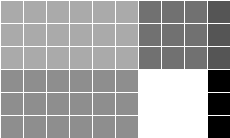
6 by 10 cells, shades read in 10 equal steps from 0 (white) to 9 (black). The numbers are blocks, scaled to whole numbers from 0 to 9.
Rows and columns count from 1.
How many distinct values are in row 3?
3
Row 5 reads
4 4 4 4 4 4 0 0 0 9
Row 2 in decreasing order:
6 5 5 5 3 3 3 3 3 3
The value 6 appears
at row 1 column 10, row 2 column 10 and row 3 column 10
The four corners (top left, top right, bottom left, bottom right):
3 6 4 9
